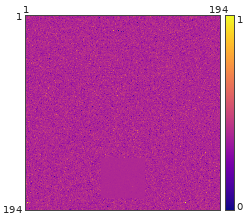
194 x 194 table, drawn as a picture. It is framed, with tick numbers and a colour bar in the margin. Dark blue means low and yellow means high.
The bottom middle is the smoothest part. On average the colour sits 40% of the way up the scale. There are no regular stripes. In the bottom middle lies a patch that is calmer than the rest. There is no overall slope.
